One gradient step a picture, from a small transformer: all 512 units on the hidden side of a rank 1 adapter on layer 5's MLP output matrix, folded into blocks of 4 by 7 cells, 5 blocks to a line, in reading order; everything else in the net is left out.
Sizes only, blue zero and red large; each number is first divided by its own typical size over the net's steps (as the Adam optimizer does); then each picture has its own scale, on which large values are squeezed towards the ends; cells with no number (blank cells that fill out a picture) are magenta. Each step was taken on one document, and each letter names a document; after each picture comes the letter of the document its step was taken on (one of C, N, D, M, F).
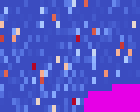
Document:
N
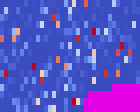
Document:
N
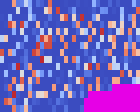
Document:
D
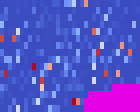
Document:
N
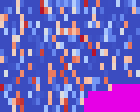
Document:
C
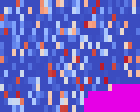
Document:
C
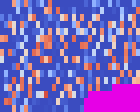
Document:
D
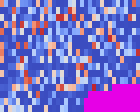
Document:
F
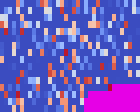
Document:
C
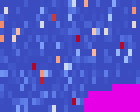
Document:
N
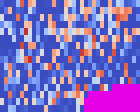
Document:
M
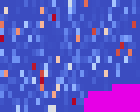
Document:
N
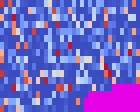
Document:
F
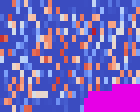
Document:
D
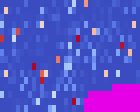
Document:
N
